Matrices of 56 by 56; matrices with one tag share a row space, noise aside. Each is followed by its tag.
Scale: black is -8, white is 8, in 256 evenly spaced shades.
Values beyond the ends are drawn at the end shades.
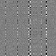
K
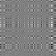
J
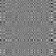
J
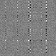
K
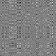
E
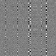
K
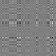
E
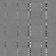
K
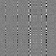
K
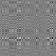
E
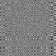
J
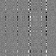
K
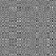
E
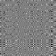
J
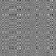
E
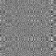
J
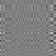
J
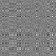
E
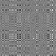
E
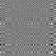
J
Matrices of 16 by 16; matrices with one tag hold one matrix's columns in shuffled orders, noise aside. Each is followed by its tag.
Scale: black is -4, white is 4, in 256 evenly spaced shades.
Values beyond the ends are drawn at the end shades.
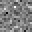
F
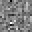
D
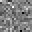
F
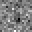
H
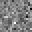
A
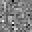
D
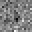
H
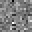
D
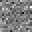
F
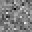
A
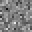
A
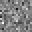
A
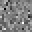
A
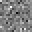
F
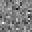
A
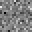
F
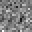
H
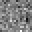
H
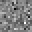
A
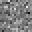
F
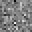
D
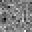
H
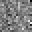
D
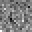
H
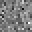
A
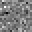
F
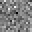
F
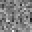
H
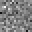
F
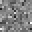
A
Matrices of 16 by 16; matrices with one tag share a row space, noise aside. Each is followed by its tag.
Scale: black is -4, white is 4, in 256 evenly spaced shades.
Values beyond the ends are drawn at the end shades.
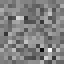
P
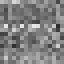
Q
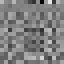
P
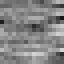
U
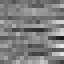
U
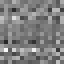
Q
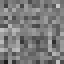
Q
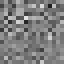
P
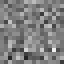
P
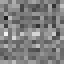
Q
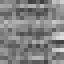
U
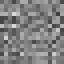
Q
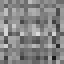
Q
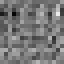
Q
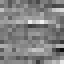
U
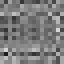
Q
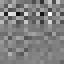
P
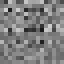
P
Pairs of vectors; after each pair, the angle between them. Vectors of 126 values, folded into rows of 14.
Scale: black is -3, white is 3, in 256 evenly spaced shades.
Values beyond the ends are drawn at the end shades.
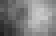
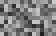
orthogonal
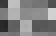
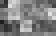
nearly parallel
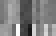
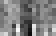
nearly parallel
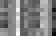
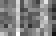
nearly parallel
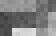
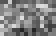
partly opposed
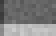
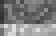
nearly parallel
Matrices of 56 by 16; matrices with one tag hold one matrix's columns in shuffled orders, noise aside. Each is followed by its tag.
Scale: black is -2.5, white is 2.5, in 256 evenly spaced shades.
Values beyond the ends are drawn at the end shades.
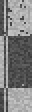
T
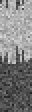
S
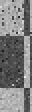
T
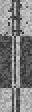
T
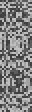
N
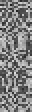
N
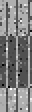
T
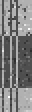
T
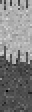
S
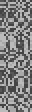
N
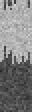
S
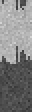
S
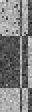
T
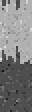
S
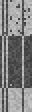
T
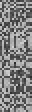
N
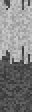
S
